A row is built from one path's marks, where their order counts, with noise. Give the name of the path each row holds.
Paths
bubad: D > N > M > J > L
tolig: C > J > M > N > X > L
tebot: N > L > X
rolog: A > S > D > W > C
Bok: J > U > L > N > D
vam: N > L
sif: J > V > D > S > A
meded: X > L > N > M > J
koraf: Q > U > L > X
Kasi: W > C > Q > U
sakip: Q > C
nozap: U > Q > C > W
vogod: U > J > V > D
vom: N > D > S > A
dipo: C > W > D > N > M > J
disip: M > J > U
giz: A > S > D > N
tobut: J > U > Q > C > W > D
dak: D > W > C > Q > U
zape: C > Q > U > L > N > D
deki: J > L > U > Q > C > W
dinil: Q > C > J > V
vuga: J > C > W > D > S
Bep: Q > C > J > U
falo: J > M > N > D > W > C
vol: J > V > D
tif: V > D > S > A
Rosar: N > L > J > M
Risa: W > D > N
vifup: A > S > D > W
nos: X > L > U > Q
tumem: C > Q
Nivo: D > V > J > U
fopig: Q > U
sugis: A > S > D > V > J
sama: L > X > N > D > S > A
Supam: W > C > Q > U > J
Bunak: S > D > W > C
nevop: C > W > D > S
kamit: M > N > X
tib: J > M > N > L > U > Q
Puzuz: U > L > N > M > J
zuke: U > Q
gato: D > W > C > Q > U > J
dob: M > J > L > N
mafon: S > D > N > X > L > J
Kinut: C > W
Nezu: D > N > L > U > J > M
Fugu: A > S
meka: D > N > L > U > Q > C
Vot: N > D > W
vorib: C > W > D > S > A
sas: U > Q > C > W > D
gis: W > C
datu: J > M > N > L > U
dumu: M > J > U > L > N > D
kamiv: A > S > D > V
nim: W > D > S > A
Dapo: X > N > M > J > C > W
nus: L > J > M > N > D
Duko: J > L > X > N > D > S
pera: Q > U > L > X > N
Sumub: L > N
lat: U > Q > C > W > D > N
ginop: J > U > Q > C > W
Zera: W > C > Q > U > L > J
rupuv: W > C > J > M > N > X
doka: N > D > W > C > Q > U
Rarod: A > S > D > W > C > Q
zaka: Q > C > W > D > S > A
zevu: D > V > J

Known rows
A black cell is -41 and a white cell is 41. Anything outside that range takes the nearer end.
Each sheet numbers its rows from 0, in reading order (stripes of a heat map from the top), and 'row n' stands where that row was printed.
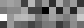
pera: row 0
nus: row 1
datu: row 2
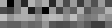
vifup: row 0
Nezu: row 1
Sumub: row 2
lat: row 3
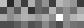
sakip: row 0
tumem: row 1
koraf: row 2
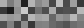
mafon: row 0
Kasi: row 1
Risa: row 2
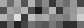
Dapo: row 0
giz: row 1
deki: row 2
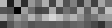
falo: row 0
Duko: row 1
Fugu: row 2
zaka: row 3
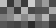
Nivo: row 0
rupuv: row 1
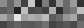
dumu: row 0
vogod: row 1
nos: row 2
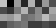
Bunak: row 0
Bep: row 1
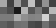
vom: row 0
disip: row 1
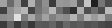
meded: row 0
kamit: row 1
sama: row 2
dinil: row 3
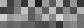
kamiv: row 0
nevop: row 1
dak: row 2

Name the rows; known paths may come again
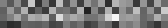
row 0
ginop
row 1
vogod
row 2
fopig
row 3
tib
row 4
Zera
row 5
vorib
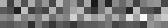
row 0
vom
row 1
tolig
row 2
dipo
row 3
rolog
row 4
dumu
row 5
zape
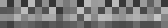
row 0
zuke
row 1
zevu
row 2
nos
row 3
tebot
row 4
sakip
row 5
Sumub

